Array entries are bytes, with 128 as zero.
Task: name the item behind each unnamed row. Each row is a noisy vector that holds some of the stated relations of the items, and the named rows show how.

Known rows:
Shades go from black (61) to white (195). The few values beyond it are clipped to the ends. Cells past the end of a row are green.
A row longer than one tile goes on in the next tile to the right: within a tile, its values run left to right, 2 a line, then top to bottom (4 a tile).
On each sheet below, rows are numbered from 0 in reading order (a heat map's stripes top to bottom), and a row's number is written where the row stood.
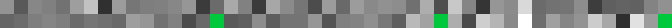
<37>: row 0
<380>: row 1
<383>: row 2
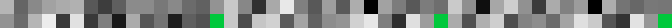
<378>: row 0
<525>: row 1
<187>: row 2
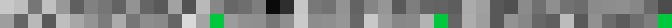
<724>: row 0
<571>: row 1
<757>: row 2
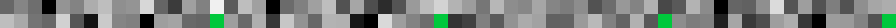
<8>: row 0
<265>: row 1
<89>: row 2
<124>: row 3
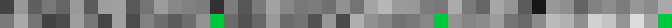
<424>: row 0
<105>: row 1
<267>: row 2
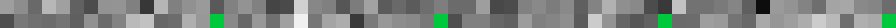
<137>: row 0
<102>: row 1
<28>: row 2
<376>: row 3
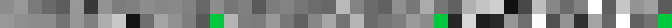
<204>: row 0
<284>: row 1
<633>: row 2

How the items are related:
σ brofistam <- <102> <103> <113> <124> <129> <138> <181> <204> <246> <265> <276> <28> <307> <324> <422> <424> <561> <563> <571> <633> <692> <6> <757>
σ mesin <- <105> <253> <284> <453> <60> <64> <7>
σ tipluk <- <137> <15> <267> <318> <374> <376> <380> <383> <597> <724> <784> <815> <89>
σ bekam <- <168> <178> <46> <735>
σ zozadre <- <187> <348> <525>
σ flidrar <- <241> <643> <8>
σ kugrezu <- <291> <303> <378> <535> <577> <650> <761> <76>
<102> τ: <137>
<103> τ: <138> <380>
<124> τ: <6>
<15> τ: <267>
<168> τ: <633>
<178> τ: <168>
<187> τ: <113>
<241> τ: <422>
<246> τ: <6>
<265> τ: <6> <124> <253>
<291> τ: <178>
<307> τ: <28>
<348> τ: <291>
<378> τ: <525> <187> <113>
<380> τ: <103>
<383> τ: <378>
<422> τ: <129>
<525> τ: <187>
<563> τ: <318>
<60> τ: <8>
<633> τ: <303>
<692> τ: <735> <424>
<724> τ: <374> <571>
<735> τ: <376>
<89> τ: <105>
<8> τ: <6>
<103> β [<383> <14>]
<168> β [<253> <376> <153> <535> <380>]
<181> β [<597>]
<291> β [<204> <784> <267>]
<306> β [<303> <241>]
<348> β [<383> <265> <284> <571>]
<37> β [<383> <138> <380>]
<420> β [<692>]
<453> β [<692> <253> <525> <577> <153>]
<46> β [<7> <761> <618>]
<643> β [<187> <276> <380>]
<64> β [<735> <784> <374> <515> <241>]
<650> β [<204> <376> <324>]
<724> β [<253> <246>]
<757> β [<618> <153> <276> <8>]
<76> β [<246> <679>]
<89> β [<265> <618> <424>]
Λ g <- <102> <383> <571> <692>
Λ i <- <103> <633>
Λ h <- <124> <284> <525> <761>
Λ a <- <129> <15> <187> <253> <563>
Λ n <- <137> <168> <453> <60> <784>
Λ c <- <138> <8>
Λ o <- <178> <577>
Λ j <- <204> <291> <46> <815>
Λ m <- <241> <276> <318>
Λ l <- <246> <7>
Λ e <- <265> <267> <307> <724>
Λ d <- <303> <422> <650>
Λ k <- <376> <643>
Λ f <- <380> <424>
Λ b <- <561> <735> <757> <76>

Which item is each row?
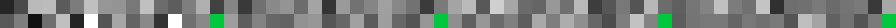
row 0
<178>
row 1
<679>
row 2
<15>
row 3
<306>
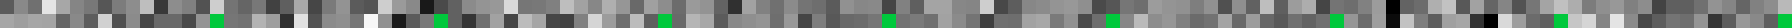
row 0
<241>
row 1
<113>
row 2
<597>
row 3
<103>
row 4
<420>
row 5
<643>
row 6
<246>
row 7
<650>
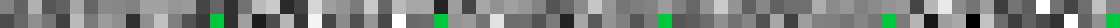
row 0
<324>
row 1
<168>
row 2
<535>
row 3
<64>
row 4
<291>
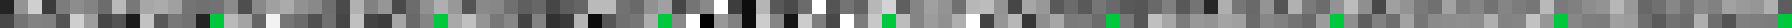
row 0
<181>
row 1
<577>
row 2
<76>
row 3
<303>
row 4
<692>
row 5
<735>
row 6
<815>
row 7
<453>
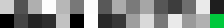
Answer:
<348>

